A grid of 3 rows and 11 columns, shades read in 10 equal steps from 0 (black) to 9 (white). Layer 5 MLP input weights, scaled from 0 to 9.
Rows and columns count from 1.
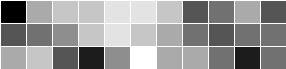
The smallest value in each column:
0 4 3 1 5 7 6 3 3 1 3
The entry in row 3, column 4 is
1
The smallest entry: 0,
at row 1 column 1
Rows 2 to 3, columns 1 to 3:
3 4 5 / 6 7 3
